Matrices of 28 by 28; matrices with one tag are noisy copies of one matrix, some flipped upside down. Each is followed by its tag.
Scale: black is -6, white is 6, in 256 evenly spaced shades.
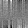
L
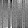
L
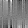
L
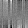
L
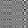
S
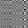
S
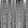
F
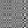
S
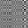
S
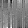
L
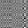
S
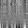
F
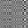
S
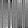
L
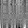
F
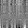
F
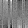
L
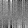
L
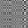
S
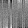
L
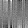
L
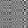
S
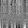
F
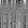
F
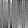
L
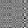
S
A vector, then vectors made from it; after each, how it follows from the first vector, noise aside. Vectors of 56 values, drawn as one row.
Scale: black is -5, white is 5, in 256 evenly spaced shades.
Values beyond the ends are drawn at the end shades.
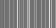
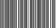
scaled up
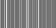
reversed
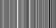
sign-scrambled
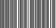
scaled up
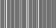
reversed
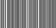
reversed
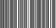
scaled up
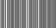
reversed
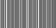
reversed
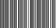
scaled up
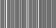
reversed
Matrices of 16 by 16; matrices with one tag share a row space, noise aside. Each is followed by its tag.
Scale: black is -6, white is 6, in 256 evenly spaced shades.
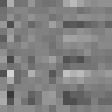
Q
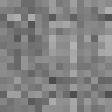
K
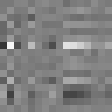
Q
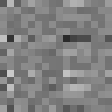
Q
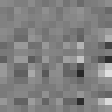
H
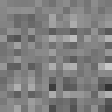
K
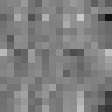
H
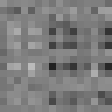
K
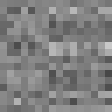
K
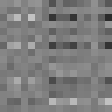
K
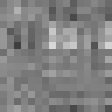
K
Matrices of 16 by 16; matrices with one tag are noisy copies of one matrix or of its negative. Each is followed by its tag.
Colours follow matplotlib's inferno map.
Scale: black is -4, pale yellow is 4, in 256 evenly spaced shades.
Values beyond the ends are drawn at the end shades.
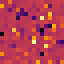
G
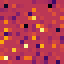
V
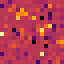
G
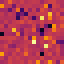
G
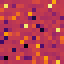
V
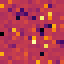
G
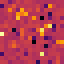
G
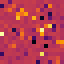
G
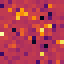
G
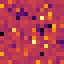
G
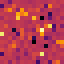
G
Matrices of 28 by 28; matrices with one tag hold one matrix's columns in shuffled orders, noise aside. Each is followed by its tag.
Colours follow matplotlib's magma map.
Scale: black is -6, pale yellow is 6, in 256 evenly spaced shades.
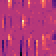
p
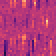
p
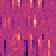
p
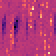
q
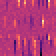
p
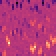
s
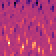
s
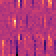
p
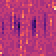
q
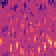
s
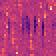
q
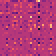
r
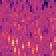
s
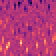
s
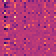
r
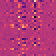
r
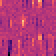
p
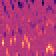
s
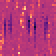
q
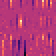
p
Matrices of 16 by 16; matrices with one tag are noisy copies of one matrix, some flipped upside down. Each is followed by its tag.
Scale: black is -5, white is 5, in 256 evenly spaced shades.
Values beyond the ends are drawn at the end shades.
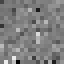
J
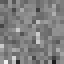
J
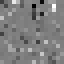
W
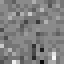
W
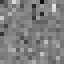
W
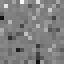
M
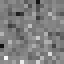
M
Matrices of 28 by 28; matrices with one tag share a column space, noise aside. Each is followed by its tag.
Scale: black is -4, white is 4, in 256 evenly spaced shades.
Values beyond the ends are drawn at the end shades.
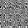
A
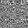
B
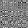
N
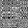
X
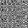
B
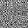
N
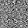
B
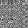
B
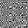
A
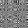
B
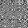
B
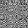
B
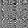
B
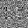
X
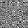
N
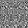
A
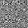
B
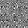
A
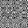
X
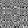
A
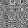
B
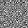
N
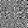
X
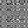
B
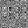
X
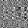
X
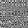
N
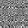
A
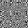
N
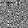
N
